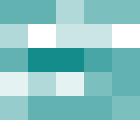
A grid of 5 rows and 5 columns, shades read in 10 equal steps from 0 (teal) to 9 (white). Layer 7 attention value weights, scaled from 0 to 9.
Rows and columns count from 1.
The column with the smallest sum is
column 4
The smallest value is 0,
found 2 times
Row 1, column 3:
6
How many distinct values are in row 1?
3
